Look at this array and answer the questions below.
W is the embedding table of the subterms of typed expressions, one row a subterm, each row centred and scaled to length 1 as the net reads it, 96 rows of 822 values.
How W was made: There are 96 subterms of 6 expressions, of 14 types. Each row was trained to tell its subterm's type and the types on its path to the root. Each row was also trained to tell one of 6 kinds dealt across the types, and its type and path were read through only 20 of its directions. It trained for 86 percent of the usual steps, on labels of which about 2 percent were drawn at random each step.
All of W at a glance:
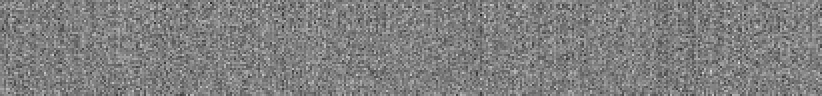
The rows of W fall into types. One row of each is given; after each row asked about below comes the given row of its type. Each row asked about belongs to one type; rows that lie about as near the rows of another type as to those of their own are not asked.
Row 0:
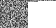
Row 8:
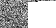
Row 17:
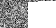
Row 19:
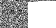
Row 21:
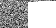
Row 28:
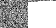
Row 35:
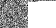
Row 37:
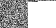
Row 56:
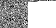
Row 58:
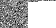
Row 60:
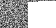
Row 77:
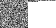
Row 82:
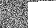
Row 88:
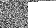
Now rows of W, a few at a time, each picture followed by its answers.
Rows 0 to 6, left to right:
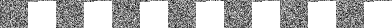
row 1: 19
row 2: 82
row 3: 37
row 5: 58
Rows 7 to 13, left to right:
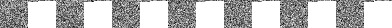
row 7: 58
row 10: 19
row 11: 0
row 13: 77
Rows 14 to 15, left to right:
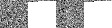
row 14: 8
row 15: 17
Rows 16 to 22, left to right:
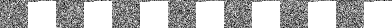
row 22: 0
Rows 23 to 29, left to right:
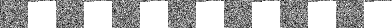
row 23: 58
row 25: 77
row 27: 60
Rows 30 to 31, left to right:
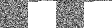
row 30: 37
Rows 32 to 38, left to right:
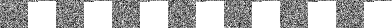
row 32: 60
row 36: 0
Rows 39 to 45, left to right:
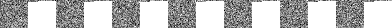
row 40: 28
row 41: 56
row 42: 28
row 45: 58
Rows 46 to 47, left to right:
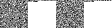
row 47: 8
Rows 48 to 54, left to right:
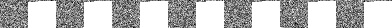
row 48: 17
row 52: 19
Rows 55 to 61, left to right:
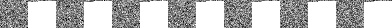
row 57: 8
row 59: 56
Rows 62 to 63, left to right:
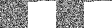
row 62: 35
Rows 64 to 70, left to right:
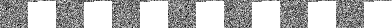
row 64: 56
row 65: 21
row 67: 60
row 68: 56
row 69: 19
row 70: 82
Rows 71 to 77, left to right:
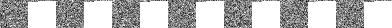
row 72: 58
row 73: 8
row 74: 19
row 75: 0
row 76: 28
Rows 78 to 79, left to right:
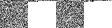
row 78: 0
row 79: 88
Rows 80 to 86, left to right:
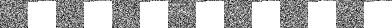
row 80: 21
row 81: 28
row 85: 37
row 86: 21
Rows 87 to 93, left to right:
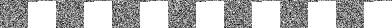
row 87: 17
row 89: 21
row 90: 82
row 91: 37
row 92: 82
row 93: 21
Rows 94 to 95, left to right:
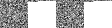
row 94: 82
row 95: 17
